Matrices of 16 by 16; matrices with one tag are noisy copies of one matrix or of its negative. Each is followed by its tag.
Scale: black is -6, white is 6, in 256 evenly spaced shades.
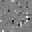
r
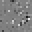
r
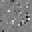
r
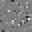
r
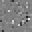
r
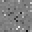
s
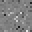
s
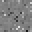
s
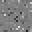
s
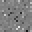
s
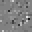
r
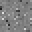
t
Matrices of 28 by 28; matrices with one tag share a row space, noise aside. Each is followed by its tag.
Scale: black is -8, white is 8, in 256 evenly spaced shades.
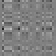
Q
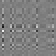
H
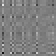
H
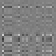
Q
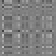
Q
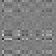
Q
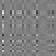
H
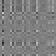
H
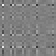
H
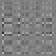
Q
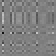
H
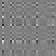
H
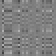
Q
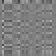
Q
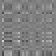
Q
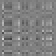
Q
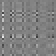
H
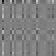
H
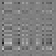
Q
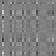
H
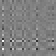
H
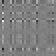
H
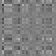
Q
